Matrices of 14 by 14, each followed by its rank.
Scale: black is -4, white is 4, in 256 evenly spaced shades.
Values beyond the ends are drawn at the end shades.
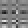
one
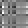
one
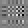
one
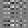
one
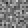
full rank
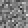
full rank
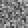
full rank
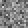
full rank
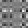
one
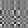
one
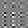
one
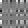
one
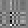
one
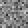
full rank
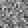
full rank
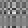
one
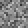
full rank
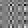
one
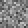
full rank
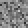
full rank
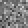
full rank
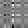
one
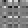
one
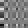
one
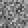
full rank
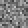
full rank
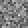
full rank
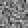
full rank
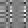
one
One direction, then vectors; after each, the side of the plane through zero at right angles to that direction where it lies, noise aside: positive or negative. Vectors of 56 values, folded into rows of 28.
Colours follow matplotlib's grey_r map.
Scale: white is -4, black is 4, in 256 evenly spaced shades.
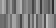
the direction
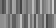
negative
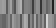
positive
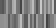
negative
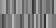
positive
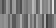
negative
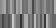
positive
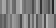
positive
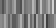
negative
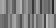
positive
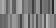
positive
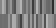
positive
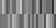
positive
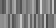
negative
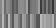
positive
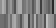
positive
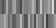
negative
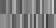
negative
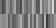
negative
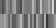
negative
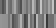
negative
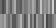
negative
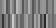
positive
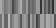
positive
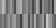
positive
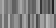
positive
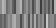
positive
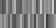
negative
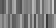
negative
